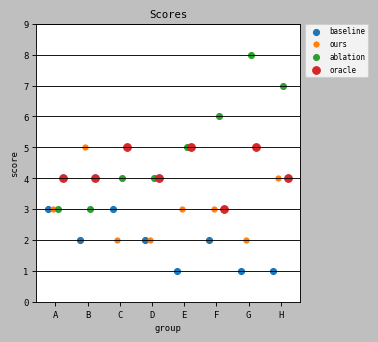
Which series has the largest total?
ablation
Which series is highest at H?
ablation
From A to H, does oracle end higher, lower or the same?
the same
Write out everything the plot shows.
Title: Scores
x-axis: group, ticks A B C D E F G H
y-axis: score, ticks 0 1 2 3 4 5 6 7 8 9
Legend: baseline, ours, ablation, oracle
Values:
baseline: 3 2 3 2 1 2 1 1
ours: 3 5 2 2 3 3 2 4
ablation: 3 3 4 4 5 6 8 7
oracle: 4 4 5 4 5 3 5 4
